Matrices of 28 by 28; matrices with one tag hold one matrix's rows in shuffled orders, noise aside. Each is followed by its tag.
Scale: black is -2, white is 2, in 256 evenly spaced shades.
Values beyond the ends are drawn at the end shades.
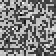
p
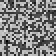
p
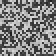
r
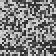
p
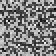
p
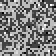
r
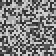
r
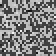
r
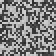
r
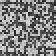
p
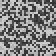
p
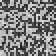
p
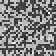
p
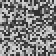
p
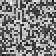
r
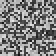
p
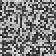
r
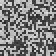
p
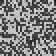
r
